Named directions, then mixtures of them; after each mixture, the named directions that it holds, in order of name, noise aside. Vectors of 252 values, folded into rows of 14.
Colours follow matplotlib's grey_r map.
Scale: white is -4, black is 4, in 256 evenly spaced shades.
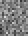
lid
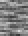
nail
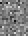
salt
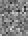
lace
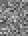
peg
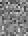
lace, salt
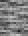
nail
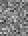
peg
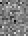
salt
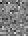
peg, salt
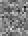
lace, nail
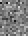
salt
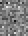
salt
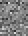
peg, salt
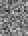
lace, peg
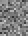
peg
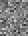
peg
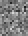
lace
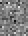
salt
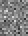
lid, peg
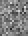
lace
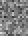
lid, nail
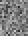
lid, salt
